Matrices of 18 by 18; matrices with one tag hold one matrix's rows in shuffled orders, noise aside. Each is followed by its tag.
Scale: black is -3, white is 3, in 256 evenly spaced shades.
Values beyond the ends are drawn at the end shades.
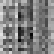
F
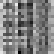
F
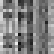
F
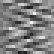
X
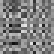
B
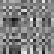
B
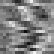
X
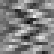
X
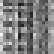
F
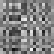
B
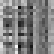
F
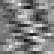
X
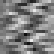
X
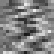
X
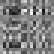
B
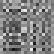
B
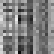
F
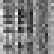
F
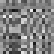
B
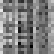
F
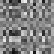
B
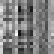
F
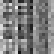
F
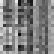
F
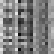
F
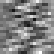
X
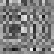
B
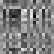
B
